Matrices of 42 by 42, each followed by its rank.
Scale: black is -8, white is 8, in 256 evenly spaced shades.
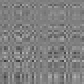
two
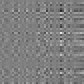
two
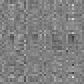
five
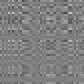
two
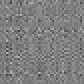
five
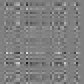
two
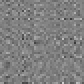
five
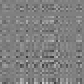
two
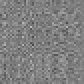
five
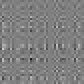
two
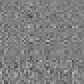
five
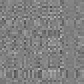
five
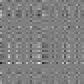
two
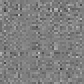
five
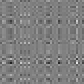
two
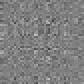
five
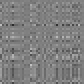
two
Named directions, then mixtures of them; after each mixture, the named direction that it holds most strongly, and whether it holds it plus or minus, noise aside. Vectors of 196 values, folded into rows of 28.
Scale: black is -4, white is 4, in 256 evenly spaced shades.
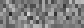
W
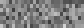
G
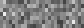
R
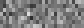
W, plus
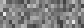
R, plus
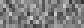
W, minus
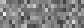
R, plus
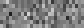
W, plus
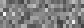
R, plus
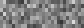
R, plus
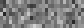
R, minus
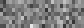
R, minus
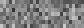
G, plus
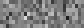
W, plus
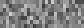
W, minus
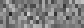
W, plus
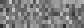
G, minus
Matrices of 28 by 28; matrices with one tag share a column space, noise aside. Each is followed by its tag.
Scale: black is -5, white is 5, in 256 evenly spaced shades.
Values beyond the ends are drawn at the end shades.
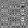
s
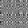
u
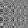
s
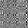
u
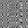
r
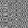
r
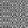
r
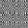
u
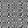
r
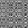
r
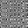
r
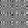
u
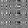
u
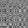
s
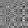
s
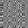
r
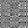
r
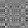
s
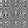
u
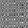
r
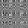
u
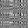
u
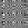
u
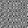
r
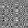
s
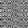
r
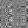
s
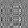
s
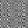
r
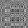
s
